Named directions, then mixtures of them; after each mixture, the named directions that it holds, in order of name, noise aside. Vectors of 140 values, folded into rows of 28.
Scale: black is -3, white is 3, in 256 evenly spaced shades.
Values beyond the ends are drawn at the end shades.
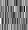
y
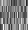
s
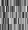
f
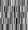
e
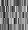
f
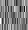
y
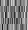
e, y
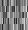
e, f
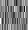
y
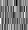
y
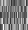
s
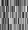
f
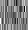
y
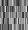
f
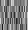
e, y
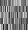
f, s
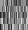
f, s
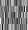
e, y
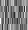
e, y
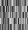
f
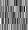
y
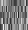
s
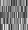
s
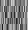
e, y
